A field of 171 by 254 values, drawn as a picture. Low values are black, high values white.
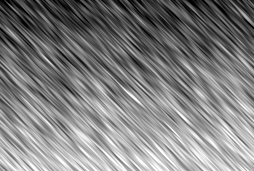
Values rise toward the bottom. On average the colour sits 50% of the way up the scale. The grain runs diagonally down to the right.
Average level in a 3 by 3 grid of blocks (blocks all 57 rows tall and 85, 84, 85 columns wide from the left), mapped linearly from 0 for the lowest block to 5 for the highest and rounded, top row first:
0 0 0
2 3 3
5 5 5
